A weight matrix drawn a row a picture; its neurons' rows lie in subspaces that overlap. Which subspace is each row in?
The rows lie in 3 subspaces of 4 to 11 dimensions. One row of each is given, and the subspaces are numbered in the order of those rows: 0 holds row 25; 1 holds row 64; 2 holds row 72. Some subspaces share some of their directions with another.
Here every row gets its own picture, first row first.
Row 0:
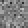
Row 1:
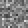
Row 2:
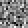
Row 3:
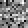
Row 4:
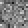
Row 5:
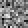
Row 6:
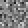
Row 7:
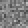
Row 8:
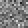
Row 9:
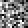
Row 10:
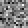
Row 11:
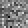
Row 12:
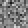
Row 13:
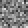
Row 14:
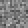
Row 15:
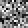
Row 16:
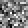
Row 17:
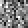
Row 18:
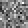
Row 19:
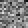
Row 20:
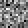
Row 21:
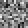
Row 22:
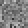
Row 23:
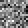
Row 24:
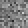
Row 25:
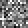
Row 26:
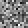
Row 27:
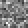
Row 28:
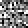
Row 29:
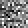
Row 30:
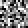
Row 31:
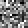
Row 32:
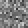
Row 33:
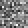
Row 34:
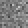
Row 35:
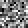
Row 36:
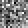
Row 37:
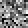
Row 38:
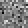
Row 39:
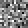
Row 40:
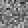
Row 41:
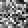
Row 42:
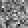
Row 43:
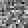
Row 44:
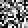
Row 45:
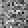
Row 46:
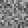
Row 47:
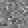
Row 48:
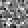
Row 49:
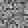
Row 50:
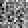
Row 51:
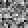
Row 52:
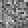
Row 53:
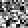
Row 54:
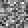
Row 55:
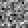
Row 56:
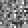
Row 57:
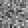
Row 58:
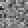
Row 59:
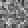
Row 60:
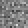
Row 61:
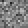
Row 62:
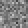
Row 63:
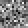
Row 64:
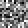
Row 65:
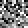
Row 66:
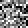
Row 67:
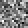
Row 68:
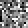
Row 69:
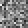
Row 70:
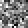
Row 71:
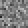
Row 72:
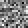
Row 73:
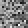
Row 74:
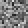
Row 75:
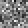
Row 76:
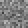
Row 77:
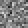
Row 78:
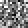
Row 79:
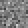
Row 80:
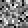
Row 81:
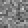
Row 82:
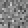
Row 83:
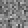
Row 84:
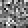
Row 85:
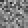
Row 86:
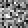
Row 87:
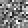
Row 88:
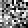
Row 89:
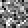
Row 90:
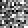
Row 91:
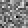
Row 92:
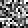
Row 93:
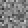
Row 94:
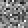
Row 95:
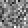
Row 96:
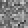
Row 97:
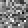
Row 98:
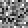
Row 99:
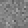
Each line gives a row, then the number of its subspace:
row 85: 0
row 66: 2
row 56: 0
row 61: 0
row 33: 2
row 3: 1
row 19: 0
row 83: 0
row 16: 0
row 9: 0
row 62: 0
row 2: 0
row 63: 2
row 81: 0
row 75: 2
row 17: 0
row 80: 0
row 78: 0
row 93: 0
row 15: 2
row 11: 1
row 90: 2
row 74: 0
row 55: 0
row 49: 2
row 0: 0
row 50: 0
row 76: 0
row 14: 2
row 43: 2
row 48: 2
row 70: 0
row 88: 2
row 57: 0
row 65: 0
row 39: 2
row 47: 0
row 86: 1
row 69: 0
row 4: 0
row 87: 0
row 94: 1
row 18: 0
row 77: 0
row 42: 2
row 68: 0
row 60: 2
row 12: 0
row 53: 2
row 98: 0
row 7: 2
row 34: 0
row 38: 0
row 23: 2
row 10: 0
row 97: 1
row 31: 1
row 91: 0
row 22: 0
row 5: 1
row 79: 2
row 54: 2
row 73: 1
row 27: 1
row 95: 0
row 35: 2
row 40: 1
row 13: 2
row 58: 2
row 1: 1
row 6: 2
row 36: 1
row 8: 0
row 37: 1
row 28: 2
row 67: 1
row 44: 0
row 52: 2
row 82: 0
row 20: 1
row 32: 0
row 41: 1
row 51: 1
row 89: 2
